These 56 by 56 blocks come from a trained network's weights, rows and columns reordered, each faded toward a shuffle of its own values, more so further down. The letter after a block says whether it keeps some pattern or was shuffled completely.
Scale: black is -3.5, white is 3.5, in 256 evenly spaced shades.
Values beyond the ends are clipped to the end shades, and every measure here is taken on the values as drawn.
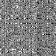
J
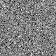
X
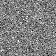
X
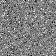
X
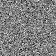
X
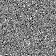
X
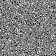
X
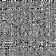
J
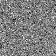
X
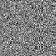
J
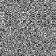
J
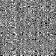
J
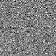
J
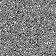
X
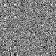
J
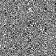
J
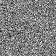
X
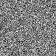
X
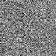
J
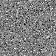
X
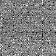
J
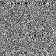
J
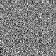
J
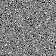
X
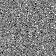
X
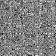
J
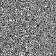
J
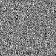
J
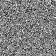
X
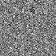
J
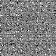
J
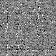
J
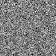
J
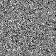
X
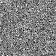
X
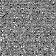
J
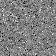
X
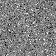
X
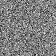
X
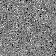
X
